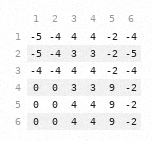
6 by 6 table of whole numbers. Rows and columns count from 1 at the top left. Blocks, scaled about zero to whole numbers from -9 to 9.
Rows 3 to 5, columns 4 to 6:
4 -2 -4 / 3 9 -2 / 4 9 -2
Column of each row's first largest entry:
3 3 3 5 5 5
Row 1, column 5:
-2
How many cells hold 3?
4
